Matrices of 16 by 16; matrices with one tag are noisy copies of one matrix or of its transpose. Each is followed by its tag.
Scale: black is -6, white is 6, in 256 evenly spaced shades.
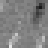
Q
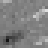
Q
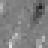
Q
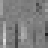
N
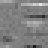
N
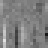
N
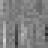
N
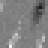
Q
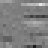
N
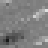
Q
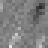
Q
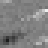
Q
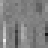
N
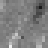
Q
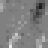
Q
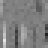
N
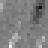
Q
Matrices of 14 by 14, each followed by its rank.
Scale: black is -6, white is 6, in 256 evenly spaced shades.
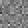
three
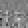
three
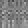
three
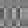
one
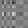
one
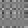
one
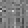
three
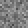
full rank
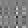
one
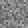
full rank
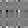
one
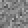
full rank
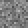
full rank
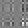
one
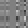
one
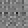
three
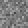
full rank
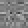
three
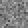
full rank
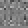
three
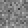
full rank
